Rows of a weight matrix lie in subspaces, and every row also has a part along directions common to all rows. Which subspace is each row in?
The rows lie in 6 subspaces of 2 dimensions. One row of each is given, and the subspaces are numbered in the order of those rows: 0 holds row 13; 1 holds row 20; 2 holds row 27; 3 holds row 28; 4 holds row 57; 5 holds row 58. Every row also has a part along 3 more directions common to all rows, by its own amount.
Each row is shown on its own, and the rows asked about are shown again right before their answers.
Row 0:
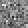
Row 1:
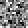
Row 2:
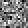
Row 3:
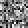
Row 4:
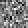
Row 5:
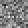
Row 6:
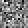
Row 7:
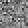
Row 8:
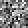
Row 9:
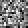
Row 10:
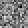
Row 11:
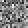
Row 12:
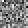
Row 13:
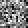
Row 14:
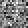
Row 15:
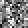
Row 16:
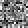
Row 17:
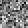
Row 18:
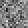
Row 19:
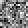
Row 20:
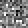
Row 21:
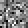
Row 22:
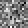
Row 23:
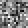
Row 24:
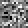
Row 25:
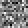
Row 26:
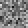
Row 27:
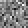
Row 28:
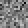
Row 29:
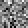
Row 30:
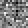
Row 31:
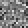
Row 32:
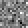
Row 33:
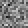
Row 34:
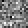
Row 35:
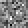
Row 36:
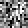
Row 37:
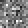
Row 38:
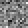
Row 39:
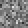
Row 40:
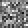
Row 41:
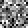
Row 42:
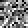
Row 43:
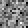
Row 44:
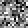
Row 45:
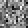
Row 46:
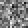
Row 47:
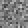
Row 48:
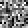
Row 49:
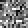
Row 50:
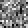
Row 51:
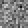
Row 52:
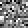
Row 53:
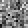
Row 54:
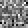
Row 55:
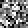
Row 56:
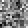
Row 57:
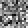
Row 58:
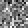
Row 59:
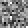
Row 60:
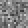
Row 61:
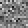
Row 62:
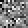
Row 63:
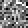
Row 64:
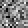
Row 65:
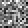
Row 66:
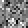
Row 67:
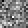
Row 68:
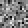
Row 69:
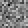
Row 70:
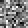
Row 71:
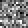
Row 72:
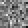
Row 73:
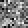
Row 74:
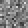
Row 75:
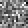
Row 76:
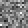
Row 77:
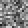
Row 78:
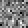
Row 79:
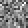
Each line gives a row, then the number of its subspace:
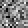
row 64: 0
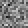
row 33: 0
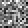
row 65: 5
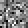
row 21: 2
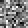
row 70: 3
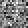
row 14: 1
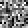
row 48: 5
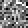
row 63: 2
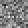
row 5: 3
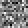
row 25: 1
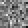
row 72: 0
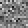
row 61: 4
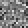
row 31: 2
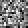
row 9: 2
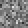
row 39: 4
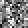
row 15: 3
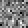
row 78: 1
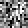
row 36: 5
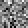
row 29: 5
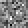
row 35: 2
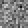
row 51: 2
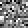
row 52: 4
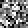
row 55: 4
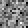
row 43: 1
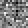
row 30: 1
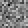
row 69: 0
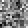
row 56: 3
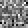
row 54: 5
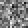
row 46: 0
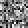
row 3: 2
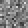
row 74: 3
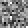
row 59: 5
